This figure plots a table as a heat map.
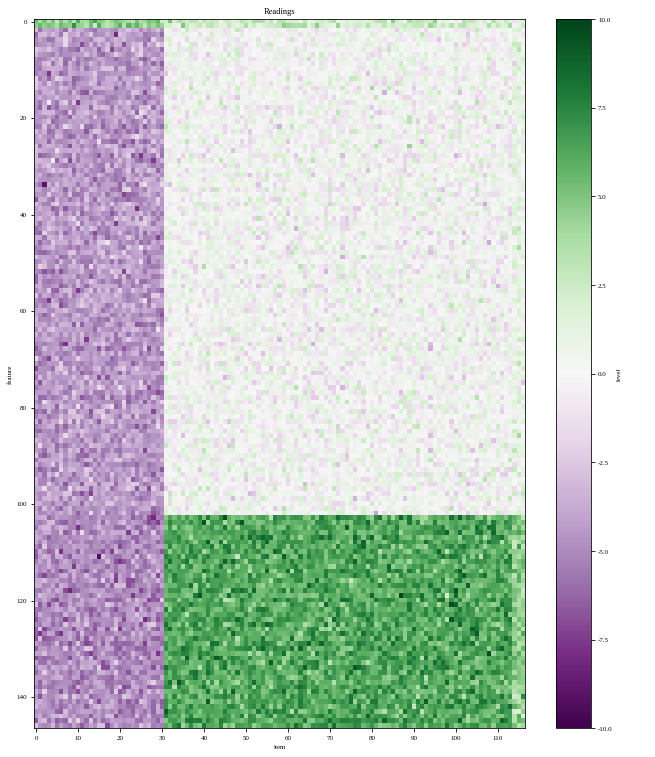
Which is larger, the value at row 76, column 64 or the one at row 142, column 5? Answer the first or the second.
the first
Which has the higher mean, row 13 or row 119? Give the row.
119
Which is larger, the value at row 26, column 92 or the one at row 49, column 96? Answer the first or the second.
the first
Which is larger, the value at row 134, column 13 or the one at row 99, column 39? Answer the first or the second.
the second
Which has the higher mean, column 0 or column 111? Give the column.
111
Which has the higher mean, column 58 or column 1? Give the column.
58
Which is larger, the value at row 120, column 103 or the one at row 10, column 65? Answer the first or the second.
the first
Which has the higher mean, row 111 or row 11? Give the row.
111
